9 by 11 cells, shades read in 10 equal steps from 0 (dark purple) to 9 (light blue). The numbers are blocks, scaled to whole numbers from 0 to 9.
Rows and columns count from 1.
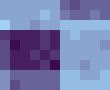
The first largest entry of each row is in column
1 5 1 8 7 7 7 7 7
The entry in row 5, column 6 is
1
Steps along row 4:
down same same up down up up down same same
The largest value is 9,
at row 3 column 1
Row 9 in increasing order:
3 4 4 4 4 6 8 8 8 8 8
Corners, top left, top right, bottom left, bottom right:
7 4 6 8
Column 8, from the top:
3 4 8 8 7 7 7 8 8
